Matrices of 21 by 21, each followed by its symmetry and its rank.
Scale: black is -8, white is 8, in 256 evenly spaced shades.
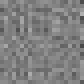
neither, rank three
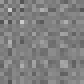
symmetric, rank two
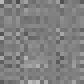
neither, rank three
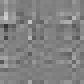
neither, rank three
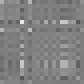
symmetric, rank two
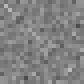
symmetric, full rank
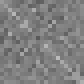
symmetric, full rank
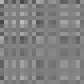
symmetric, rank one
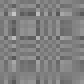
symmetric, rank one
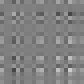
symmetric, rank one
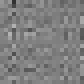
neither, rank three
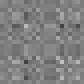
symmetric, rank two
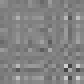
symmetric, rank two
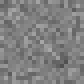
symmetric, full rank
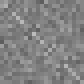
symmetric, full rank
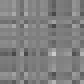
symmetric, rank one
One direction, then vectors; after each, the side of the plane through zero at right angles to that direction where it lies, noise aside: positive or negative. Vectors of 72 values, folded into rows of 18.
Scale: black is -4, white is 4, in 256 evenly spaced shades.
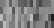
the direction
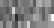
negative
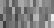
negative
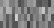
positive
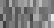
negative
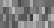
negative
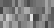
positive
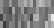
negative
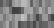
positive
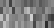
positive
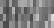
negative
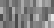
negative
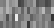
positive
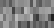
positive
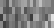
negative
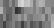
negative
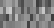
positive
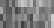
negative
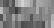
negative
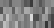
positive
